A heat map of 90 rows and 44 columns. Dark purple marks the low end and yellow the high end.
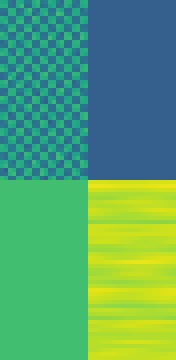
It is made of 2 by 2 panels. Panel 1,1: middling, checkered, strong in contrast. Panel 1,2: low, flat. Panel 2,1: high, flat. Panel 2,2: very high, streaked across, faint in contrast.
